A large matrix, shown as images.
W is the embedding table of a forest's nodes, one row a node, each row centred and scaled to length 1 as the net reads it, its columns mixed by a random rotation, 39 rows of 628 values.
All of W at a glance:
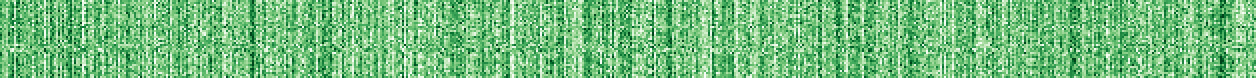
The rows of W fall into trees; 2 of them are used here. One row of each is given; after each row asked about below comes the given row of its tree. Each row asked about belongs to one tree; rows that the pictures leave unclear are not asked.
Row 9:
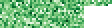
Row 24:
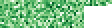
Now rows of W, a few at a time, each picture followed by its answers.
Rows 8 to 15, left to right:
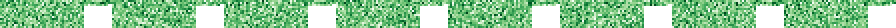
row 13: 24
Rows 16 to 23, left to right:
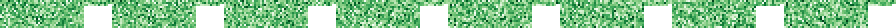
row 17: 9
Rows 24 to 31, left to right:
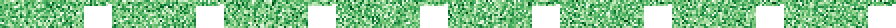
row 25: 24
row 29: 9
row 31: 9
